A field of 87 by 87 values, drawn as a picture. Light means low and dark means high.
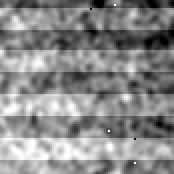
Horizontal stripes repeat 4 times down the table. The bottom left is the ninth with the lowest average. Five lone cells stand out: two far higher and three far lower than their neighbours. The field climbs toward the top right.
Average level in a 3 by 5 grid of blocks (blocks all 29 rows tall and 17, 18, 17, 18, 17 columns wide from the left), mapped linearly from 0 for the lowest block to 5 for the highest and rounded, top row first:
2 3 4 4 5 | 0 1 2 2 3 | 0 0 1 2 3
